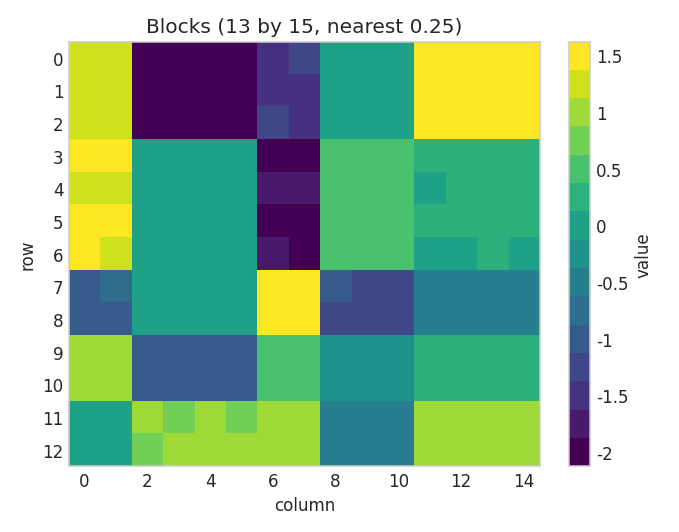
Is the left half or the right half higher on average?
right
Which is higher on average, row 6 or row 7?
row 6
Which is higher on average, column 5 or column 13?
column 13
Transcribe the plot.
Title: Blocks (13 by 15, nearest 0.25)
x-axis: column, ticks 0 2 4 6 8 10 12 14
y-axis: row, ticks 0 1 2 3 4 5 6 7 8 9 10 11 12 (0 at the top)
Colour bar: value, ticks -2 -1.5 -1 -0.5 0 0.5 1 1.5
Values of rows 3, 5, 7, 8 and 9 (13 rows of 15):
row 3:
1.5 1.5 0 0 0 0 -2 -2 0.5 0.5 0.5 0.25 0.25 0.25 0.25
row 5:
1.5 1.5 0 0 0 0 -2 -2 0.5 0.5 0.5 0.25 0.25 0.25 0.25
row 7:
-1 -0.75 0 0 0 0 1.5 1.5 -1 -1.25 -1.25 -0.5 -0.5 -0.5 -0.5
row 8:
-1 -1 0 0 0 0 1.5 1.5 -1.25 -1.25 -1.25 -0.5 -0.5 -0.5 -0.5
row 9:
1 1 -1 -1 -1 -1 0.5 0.5 -0.25 -0.25 -0.25 0.25 0.25 0.25 0.25
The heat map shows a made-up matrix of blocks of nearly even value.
